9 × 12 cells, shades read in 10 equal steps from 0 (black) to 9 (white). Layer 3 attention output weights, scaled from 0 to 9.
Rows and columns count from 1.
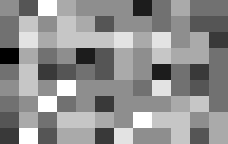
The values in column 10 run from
4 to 7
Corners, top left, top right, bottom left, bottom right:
5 4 2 6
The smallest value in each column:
0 3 2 3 1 2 5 1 1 4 2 2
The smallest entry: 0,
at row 4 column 1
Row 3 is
4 8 6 7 7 7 8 6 8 5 6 2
